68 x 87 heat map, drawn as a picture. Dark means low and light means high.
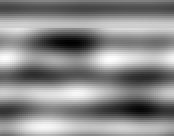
No overall slope runs across the table. There are no lone odd cells. The top part is calmer, up to a seam about 20% of the way down. Stripes running across repeat 4 times from top to bottom.
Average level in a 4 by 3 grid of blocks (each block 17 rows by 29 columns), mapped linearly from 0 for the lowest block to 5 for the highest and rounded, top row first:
323 | 315 | 240 | 430
